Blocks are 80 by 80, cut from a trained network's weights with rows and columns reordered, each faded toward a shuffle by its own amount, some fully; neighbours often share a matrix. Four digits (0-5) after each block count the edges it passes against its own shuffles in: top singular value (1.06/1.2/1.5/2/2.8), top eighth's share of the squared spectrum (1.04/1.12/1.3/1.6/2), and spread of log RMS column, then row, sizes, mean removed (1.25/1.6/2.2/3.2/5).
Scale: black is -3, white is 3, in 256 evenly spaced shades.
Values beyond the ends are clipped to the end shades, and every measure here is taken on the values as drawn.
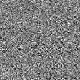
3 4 2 2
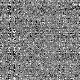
3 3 3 0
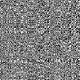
4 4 3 3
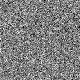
2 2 0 0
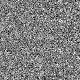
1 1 0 0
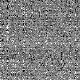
3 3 3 0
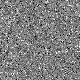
0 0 0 0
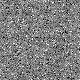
0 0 0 0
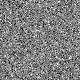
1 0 0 0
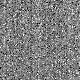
2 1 0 0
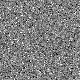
0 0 0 0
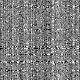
4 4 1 3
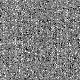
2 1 0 1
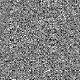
3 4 2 2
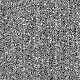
2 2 0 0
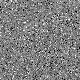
0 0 0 0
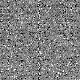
2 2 2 0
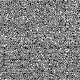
2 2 1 0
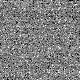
2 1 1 0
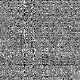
3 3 3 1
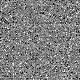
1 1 1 0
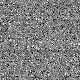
1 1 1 0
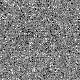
1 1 1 0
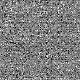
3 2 2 0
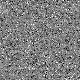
0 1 1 0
